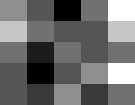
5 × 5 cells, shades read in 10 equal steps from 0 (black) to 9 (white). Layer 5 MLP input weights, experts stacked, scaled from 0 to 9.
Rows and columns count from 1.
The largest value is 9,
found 2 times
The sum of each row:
21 24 16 20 16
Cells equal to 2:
2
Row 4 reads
3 0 3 5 9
